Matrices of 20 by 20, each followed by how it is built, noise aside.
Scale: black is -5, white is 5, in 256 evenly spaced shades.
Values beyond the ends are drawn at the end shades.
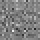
low rank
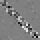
banded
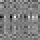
low rank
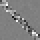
banded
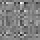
low rank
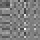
low rank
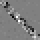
banded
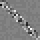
banded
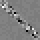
banded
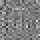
low rank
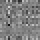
low rank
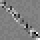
banded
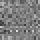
low rank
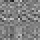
low rank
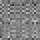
low rank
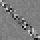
banded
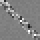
banded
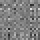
low rank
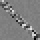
banded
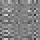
low rank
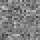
low rank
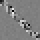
banded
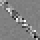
banded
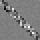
banded
